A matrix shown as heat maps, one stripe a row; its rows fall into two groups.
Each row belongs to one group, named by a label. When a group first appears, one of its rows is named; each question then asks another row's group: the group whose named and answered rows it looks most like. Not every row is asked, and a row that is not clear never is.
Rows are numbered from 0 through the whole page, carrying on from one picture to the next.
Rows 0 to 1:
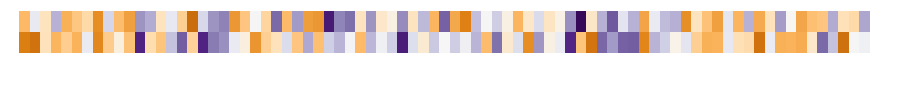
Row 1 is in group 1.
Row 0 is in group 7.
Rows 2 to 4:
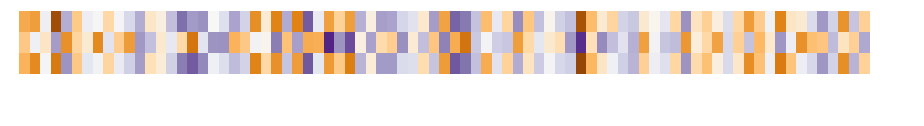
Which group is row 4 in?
1
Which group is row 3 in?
7
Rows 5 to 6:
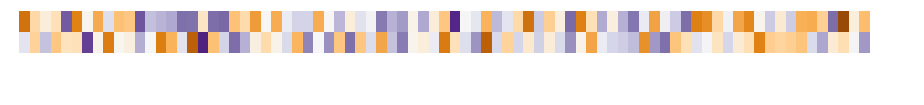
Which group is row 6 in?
1
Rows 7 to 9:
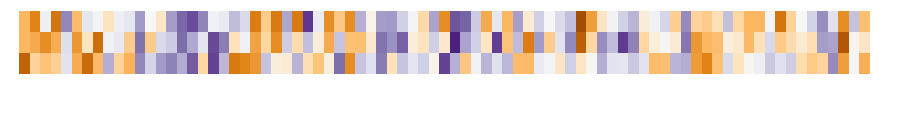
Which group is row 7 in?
1
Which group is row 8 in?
1
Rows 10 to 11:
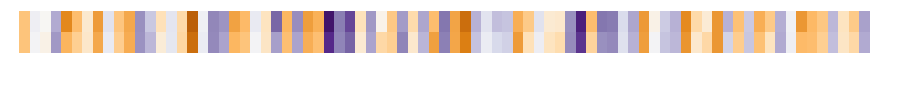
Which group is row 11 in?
7
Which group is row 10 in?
7
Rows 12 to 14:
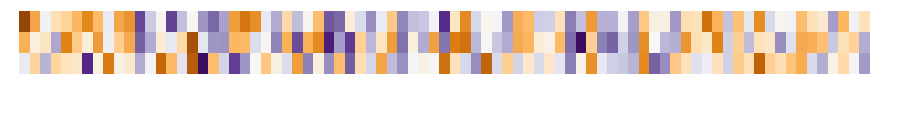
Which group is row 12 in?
7
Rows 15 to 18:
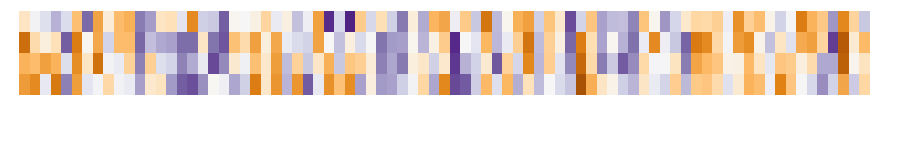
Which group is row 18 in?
1
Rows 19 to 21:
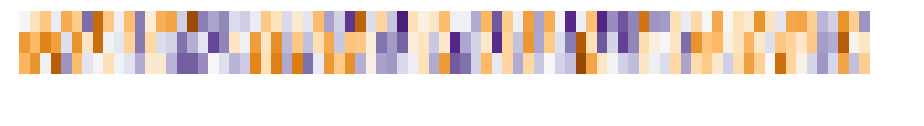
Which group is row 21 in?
1
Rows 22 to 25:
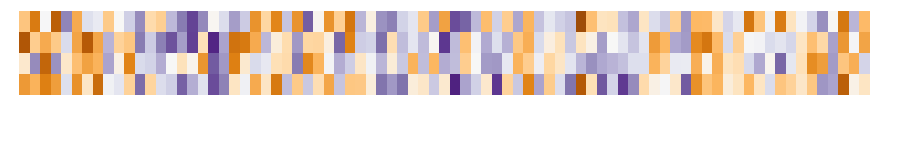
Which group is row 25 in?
1
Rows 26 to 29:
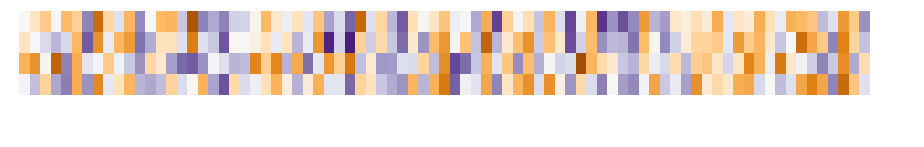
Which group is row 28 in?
1
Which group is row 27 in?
7
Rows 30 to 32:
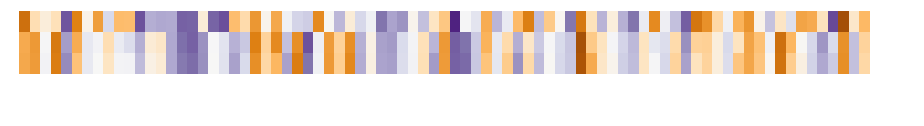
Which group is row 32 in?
1
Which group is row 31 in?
1
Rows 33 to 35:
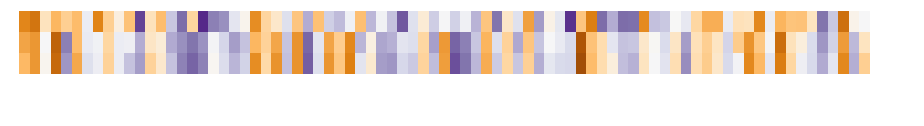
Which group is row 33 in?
1
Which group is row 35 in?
1
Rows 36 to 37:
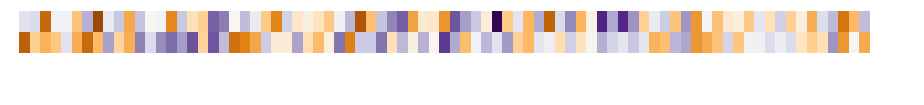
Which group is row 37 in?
7
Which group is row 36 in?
1
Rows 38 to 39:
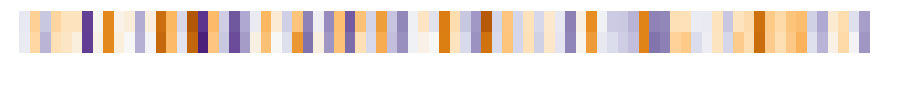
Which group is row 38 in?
1
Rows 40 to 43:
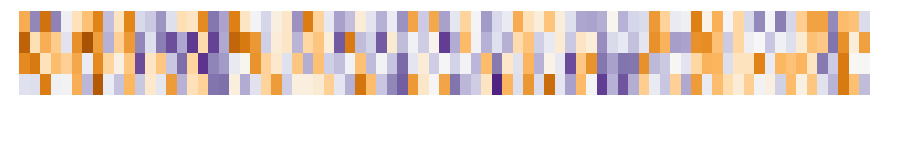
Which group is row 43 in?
1
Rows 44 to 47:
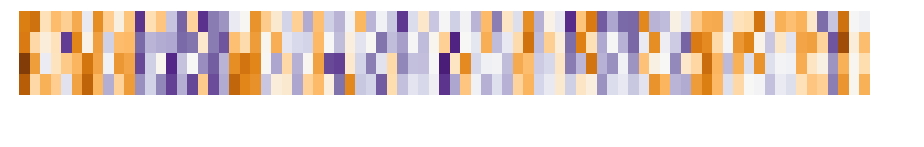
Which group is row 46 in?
7
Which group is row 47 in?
7
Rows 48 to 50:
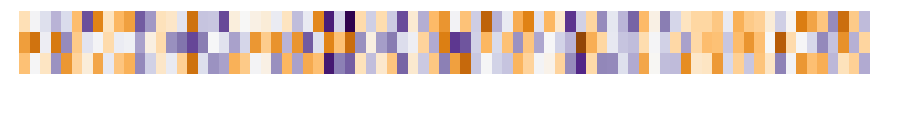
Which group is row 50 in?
7
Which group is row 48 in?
7
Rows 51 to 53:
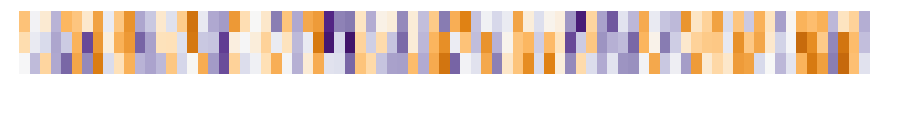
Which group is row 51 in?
7
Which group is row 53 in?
7
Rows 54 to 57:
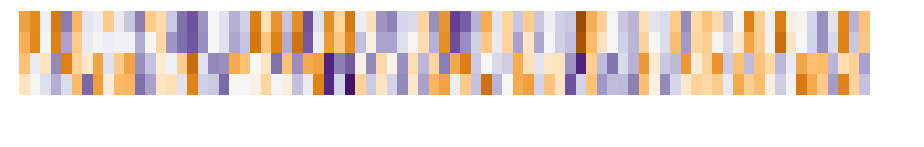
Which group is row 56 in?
7
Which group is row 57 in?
7
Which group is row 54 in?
1
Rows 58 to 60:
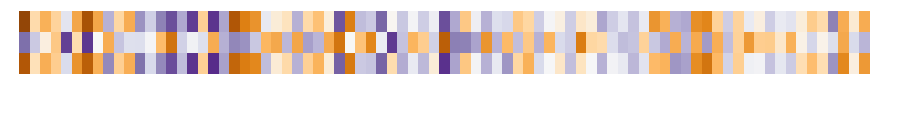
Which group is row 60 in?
7
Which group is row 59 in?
1
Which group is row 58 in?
7
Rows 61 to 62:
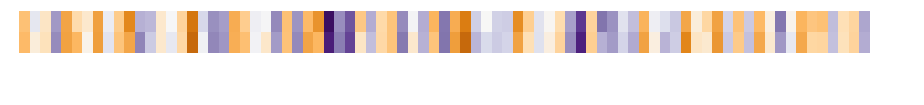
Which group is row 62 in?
7
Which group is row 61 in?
7
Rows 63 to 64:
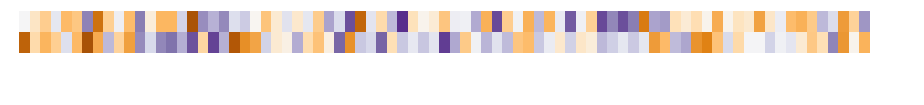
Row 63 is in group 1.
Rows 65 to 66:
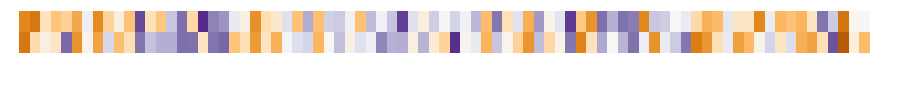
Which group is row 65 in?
1
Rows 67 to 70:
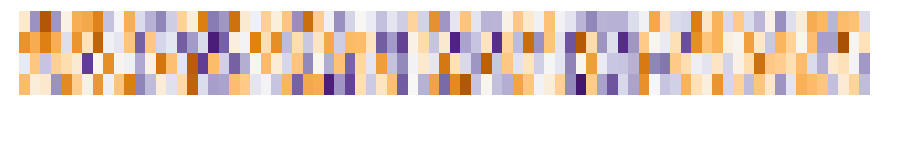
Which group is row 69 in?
1
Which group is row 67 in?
7
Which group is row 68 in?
1
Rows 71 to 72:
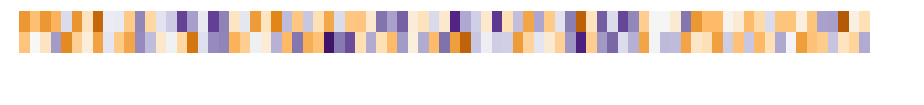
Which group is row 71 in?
1
